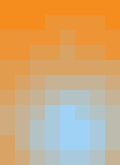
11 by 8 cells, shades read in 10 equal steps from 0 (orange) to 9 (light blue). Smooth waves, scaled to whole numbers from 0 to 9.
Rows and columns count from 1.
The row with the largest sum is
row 9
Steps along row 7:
up up up up same down down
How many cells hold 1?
14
